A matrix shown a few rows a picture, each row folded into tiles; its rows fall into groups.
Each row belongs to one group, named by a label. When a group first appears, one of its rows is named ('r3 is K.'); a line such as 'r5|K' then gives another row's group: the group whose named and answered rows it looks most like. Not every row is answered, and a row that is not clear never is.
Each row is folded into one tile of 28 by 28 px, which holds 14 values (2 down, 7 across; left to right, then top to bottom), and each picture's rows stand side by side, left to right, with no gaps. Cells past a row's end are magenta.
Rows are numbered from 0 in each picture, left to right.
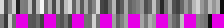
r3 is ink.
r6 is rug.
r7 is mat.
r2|mat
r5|ink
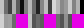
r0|ink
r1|rug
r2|mat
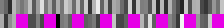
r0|rug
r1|mat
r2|mat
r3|mat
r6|rug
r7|rug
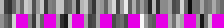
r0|rug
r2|rug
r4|mat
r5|ink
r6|ink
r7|rug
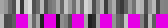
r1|ink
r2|mat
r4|rug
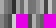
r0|rug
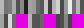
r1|rug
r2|mat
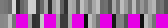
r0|ink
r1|rug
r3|mat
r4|mat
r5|mat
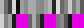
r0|ink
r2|mat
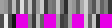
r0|mat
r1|ink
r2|rug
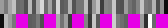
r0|mat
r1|mat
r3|ink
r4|ink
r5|ink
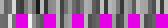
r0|ink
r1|ink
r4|rug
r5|rug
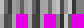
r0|rug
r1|rug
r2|ink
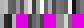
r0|rug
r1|mat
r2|ink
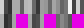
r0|rug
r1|rug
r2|mat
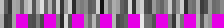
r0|rug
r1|mat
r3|ink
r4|rug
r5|ink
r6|ink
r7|ink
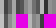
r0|ink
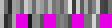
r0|rug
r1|mat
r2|mat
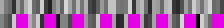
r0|rug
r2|mat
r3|rug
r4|rug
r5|rug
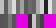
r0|mat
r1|mat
